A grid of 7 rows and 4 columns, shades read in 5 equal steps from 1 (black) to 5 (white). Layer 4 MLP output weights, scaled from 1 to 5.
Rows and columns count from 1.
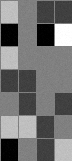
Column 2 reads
3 3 3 2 2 4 3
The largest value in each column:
4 4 3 5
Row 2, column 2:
3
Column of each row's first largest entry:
1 4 1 3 1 1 4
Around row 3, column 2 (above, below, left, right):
3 2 4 3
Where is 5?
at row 2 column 4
